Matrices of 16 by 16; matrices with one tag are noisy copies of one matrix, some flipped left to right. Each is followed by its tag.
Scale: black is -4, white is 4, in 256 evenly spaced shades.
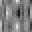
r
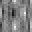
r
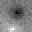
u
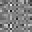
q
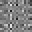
q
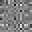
q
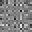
q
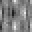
r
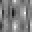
r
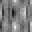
r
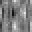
r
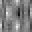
r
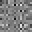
q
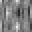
r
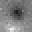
u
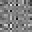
q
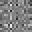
q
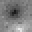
u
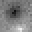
u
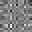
q
